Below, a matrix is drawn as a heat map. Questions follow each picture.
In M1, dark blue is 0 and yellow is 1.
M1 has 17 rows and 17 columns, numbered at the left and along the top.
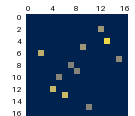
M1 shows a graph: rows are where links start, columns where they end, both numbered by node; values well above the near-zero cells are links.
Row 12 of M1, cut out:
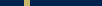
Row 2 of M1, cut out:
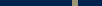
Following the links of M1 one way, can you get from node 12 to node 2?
yes
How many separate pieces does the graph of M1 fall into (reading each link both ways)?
8
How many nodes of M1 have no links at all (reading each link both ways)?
6
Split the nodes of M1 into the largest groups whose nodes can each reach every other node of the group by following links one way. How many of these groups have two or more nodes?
2
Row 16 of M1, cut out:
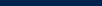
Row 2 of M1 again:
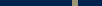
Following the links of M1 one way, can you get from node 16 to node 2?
no
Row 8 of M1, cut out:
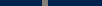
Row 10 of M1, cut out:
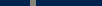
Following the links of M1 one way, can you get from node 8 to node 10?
yes
